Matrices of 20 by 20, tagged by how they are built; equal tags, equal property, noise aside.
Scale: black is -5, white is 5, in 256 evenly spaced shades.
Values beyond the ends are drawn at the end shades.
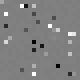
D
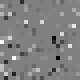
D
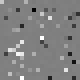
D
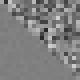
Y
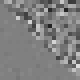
Y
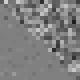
Y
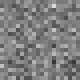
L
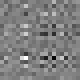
L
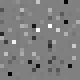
D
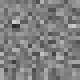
L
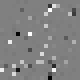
D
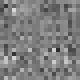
L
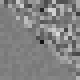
Y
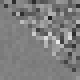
Y
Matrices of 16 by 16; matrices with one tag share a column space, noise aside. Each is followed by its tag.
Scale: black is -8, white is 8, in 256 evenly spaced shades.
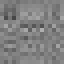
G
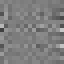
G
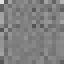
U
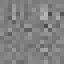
G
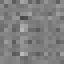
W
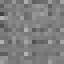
W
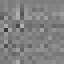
G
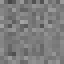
U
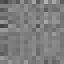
U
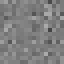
W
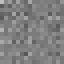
W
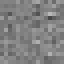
W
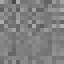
U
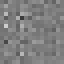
W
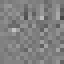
G
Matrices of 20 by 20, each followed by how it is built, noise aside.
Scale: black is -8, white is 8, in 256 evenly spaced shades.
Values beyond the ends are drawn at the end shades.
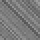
Toeplitz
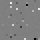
sparse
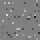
sparse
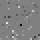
sparse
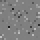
sparse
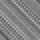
Toeplitz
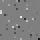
sparse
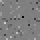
sparse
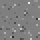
sparse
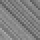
Toeplitz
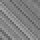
Toeplitz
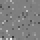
sparse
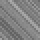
Toeplitz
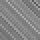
Toeplitz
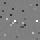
sparse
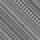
Toeplitz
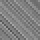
Toeplitz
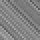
Toeplitz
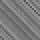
Toeplitz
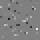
sparse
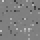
sparse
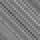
Toeplitz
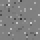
sparse
